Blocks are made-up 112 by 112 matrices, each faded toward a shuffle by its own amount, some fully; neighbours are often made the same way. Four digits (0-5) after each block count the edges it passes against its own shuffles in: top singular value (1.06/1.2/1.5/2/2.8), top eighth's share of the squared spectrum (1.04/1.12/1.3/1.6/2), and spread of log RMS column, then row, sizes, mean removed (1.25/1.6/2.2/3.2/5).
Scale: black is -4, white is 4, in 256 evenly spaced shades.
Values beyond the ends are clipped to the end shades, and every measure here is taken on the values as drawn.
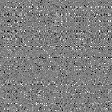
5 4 2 3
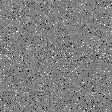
2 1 0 1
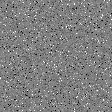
0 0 0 0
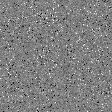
0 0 1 0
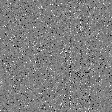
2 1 2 0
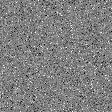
0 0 0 0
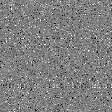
4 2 0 1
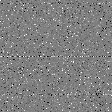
3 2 0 1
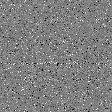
3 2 0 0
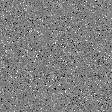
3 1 0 1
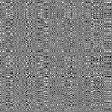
5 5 4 4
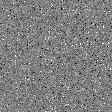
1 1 0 0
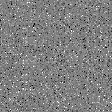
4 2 1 1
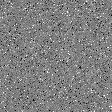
0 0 0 0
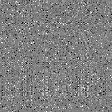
4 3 2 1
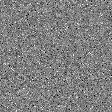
0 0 0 1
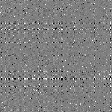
5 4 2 3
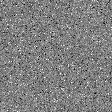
2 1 0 0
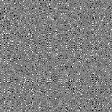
5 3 2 2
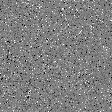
0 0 0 0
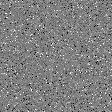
1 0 0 0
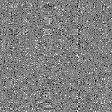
4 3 2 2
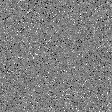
2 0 0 0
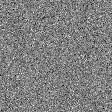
0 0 0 0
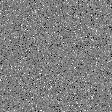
2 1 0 0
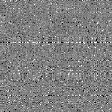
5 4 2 3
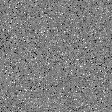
2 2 0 0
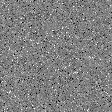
0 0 0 0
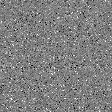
0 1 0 1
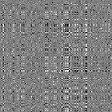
5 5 4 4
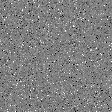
2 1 0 0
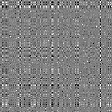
5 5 4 4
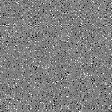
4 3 2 2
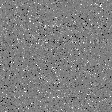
2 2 0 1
